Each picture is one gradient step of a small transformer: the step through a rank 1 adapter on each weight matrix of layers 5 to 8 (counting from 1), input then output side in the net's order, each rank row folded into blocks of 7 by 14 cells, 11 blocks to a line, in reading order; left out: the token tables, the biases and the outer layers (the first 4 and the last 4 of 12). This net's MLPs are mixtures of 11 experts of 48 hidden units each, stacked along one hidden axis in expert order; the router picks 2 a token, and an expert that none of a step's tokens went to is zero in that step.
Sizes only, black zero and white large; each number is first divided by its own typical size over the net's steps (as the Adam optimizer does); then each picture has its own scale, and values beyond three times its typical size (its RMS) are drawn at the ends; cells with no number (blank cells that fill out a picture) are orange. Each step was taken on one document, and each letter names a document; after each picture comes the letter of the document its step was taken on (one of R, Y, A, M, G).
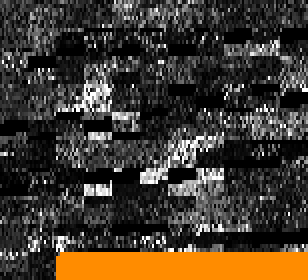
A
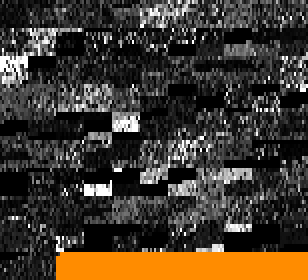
A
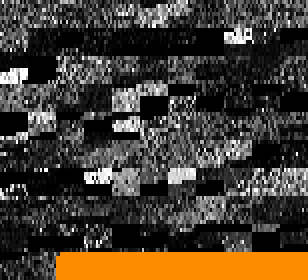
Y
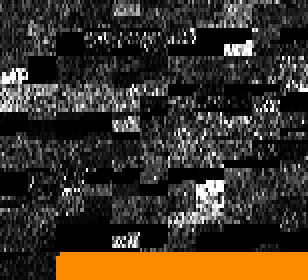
A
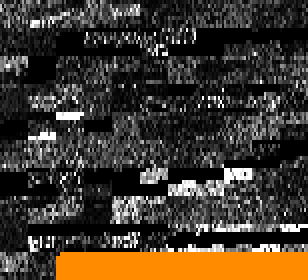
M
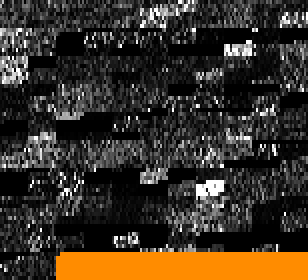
A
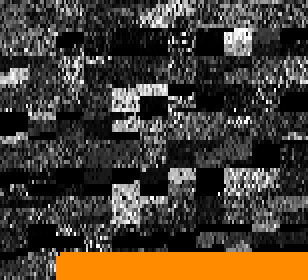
Y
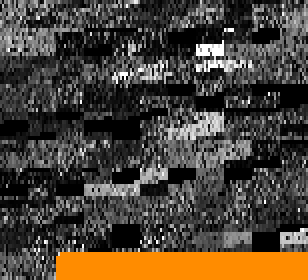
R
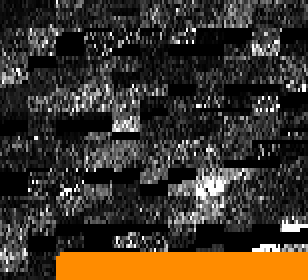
A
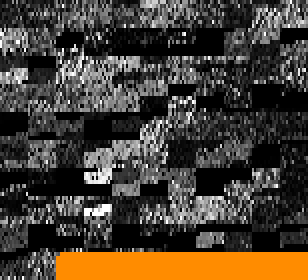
Y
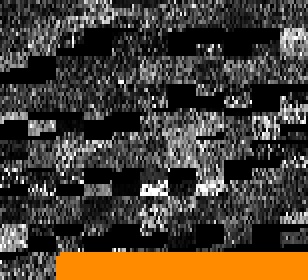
R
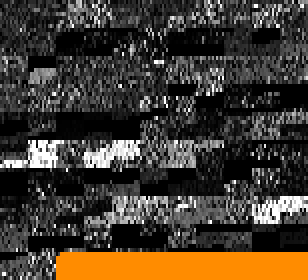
R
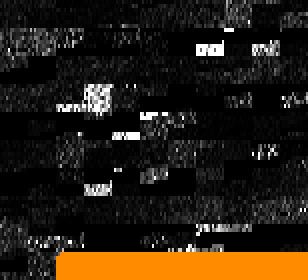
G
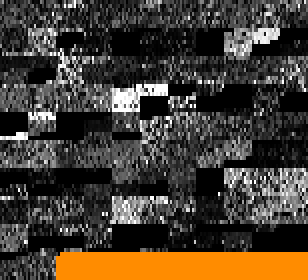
Y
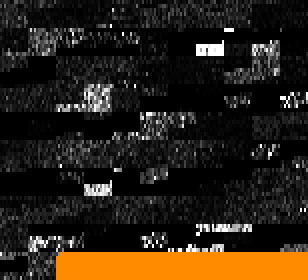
G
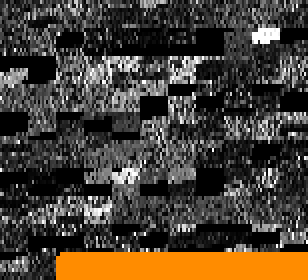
Y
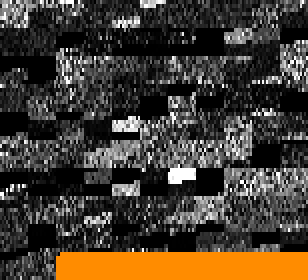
Y
